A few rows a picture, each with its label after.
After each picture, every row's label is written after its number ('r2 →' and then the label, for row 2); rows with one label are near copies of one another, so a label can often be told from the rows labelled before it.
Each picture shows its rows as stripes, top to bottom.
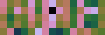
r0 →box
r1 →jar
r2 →box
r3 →box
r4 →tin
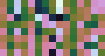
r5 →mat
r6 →mat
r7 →tin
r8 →box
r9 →mat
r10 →jar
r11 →box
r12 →jar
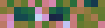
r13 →box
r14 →tin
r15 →tin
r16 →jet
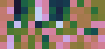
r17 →tin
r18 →tin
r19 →tin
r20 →mat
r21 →box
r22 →jet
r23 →jet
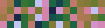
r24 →tin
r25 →jar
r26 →tin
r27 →mat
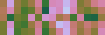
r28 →jet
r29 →jet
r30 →box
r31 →jet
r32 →jet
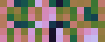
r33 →tin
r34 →box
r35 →box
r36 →tin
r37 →jar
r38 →jar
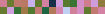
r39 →jar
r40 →jet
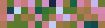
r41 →jar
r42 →mat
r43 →jet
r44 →box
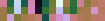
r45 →mat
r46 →mat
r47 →jet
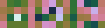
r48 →box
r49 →jar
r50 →mat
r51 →box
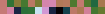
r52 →box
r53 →tin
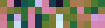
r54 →tin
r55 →box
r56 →mat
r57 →mat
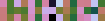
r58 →jar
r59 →box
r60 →jar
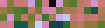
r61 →jar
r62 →box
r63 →jet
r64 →tin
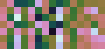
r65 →tin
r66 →jar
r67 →mat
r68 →tin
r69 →jar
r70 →mat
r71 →mat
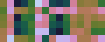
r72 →tin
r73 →jet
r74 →tin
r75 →tin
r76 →tin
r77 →jet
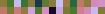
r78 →mat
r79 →jar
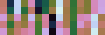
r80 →mat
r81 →mat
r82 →jar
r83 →jar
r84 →jar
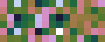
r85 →mat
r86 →box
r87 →tin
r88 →tin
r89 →mat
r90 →box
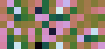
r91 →jet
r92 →mat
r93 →tin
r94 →jet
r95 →jar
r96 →box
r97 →mat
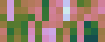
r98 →jet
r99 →jet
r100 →jet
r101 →box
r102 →box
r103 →box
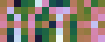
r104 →tin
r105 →jet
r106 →mat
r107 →jar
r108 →mat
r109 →mat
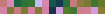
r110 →tin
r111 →jar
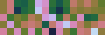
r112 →tin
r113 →tin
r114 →box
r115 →jet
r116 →jar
